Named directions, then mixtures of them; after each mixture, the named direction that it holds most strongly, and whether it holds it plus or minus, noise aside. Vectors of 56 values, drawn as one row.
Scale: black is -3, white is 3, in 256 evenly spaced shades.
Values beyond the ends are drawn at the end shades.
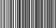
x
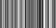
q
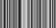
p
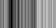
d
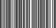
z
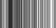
d, plus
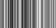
p, minus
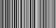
x, minus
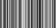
p, plus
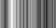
d, minus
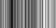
d, plus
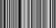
p, plus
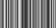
p, minus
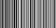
x, minus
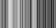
d, minus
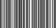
z, plus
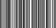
z, plus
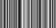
p, plus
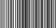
x, plus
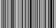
z, minus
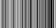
z, minus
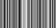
p, plus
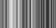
d, minus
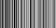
x, minus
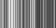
d, minus
